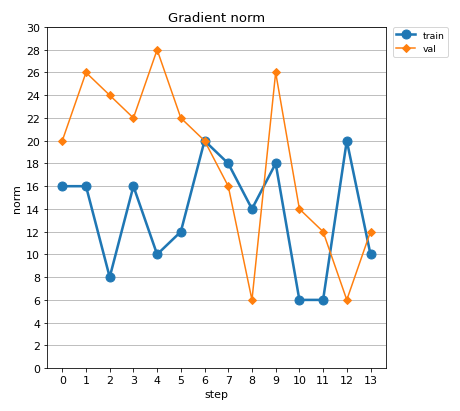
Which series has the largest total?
val
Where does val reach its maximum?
4
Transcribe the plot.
Title: Gradient norm
x-axis: step, ticks 0 1 2 3 4 5 6 7 8 9 10 11 12 13
y-axis: norm, ticks 0 2 4 6 8 10 12 14 16 18 20 22 24 26 28 30
Legend: train, val
Values:
train: 16 16 8 16 10 12 20 18 14 18 6 6 20 10
val: 20 26 24 22 28 22 20 16 6 26 14 12 6 12
